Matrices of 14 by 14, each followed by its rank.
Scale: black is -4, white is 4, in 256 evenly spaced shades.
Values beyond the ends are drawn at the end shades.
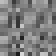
three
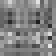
two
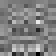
two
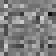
three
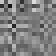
two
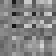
two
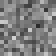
full rank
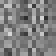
two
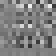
two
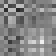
two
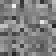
three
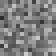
full rank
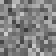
full rank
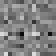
three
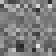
three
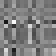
two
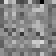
three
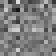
three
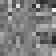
three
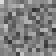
full rank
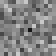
full rank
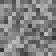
full rank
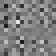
three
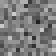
full rank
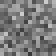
full rank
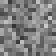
full rank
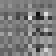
two
